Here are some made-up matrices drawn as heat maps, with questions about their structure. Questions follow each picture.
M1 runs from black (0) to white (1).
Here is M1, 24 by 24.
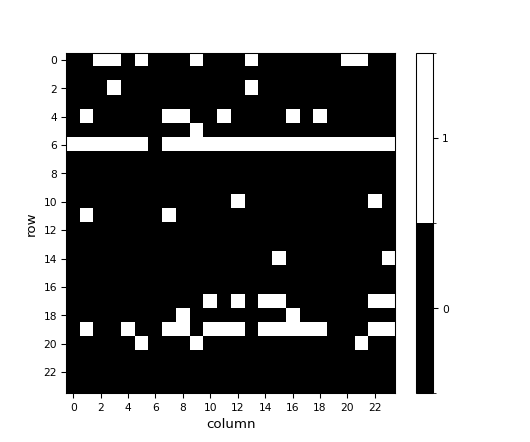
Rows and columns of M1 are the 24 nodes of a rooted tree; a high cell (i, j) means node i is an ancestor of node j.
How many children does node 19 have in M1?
2
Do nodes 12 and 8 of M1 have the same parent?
no
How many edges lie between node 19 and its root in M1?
1
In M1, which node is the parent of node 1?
11
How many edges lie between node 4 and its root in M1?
2
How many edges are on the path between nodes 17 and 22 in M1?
2
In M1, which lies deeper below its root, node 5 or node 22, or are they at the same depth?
node 22
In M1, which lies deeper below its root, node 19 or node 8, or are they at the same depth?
node 8
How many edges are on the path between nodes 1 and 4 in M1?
2
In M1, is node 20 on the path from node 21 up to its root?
yes
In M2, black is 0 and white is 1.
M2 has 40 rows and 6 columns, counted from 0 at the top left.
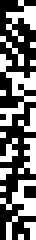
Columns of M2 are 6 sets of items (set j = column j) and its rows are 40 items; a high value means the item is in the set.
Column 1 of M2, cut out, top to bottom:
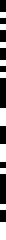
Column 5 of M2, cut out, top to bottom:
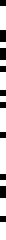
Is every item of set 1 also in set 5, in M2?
yes
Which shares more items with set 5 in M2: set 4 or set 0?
set 4
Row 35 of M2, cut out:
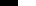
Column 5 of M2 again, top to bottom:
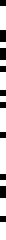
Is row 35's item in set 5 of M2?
yes
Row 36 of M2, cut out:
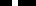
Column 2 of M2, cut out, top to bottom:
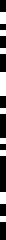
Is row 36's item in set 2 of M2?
yes
